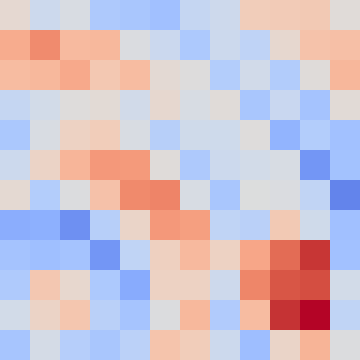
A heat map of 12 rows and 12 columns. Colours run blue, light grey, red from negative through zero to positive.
Rings: centred on the bottom left. Slope: none. Roughest part: bottom right. Ninth with the highest average: bottom right. Odd patch: higher, in the bottom right.
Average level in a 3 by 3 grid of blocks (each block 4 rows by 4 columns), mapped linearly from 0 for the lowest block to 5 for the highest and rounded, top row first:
312 | 130 | 025
